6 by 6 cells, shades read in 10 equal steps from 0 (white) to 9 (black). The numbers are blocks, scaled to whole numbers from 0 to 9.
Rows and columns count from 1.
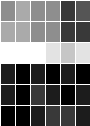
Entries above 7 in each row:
0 0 0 6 5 4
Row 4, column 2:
9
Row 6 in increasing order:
7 7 8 8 9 9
